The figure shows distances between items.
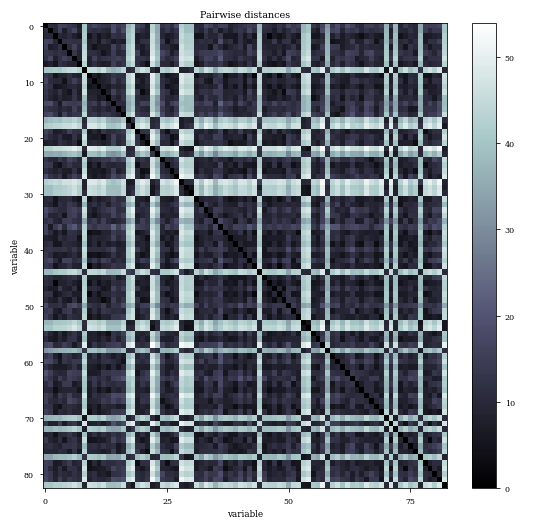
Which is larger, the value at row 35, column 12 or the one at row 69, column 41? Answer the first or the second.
the first
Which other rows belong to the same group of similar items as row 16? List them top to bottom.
0, 1, 2, 3, 4, 5, 6, 7, 9, 10, 11, 12, 13, 14, 15, 19, 20, 21, 24, 25, 26, 27, 31, 32, 33, 34, 35, 36, 37, 38, 39, 40, 41, 42, 43, 45, 46, 47, 48, 49, 50, 51, 52, 55, 56, 57, 59, 60, 61, 62, 63, 64, 65, 66, 67, 68, 69, 71, 73, 74, 75, 76, 78, 79, 80, 81
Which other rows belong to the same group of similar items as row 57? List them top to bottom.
0, 1, 2, 3, 4, 5, 6, 7, 9, 10, 11, 12, 13, 14, 15, 16, 19, 20, 21, 24, 25, 26, 27, 31, 32, 33, 34, 35, 36, 37, 38, 39, 40, 41, 42, 43, 45, 46, 47, 48, 49, 50, 51, 52, 55, 56, 59, 60, 61, 62, 63, 64, 65, 66, 67, 68, 69, 71, 73, 74, 75, 76, 78, 79, 80, 81
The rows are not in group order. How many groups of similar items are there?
2
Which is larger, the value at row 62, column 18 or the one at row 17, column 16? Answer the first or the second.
the first
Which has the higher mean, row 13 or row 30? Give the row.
30
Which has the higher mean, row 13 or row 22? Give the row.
22
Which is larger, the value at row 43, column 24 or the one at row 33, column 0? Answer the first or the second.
the second
